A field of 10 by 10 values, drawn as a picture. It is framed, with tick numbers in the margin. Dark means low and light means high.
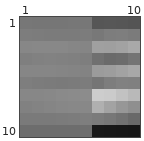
Ninth with the lowest average: bottom right. Average level on the scale: 50%. Grain: streaks across. Seam: vertical, 60% of the way across, the left part calmer.
